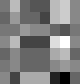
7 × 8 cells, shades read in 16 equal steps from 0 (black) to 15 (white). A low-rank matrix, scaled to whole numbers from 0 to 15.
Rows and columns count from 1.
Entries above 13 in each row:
0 0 0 1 0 0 0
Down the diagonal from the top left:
7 9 9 4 6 8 0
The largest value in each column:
8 11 10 10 10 13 15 8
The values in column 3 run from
4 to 10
